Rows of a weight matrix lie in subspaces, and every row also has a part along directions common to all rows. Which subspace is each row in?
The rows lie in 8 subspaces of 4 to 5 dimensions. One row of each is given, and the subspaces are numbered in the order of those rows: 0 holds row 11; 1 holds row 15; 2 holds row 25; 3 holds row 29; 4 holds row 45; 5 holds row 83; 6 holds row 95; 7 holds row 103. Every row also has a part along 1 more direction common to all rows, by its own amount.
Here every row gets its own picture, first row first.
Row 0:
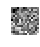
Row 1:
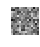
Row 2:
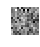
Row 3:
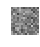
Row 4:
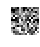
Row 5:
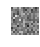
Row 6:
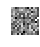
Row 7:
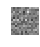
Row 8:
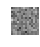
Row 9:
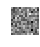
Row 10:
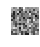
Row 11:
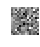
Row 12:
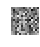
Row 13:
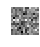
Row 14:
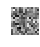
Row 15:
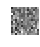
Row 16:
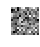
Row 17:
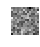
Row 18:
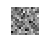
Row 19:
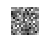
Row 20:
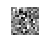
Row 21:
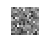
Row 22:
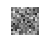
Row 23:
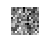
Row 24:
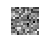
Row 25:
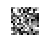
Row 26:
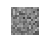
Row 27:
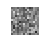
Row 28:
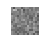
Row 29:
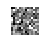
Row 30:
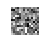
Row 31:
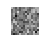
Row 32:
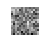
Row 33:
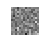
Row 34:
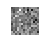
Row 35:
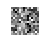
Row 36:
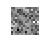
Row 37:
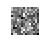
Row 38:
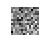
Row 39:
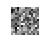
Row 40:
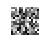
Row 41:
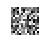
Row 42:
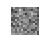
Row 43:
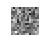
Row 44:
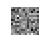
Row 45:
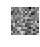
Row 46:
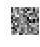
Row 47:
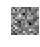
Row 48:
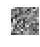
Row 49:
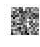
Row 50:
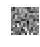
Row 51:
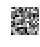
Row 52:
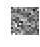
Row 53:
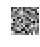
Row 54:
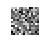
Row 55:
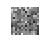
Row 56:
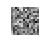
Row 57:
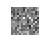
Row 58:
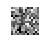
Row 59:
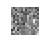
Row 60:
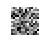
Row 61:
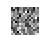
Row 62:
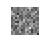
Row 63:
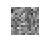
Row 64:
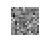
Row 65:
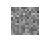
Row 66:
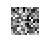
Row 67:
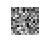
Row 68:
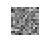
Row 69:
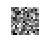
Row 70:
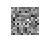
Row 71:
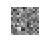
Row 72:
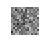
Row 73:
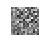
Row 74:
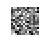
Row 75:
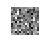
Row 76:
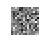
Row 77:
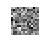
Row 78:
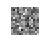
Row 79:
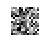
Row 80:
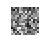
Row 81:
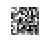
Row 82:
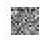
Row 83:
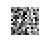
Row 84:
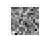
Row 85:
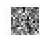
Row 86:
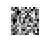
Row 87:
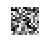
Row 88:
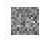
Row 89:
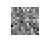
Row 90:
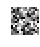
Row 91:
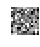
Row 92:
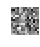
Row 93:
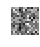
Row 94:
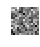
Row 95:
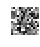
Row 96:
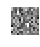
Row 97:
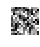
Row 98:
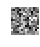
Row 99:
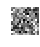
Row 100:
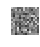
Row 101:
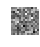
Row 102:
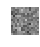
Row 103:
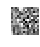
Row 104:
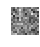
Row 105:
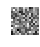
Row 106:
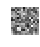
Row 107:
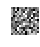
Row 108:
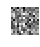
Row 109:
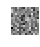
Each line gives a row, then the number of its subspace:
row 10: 0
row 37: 4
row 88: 0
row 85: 6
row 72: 2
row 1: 6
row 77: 3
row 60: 7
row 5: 3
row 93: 6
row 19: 4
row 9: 1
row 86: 6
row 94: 5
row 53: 3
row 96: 3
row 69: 6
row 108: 0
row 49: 0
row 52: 1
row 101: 7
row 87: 2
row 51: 0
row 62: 4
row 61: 4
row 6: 7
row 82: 4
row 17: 4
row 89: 2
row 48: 3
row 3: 1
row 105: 5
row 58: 6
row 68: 6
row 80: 4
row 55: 2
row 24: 7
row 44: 1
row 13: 5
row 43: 6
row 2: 2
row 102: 4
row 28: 2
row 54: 5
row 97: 1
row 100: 0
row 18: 2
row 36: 1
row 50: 1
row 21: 1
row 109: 5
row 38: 7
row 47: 4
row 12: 7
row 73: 7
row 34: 1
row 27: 0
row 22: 2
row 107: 0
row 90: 4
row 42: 1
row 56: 7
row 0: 2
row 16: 5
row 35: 6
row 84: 5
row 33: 0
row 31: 3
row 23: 6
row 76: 7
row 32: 1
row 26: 7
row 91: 3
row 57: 7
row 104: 1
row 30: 0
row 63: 5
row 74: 6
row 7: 5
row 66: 6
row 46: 2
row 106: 3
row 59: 2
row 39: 5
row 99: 2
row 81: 5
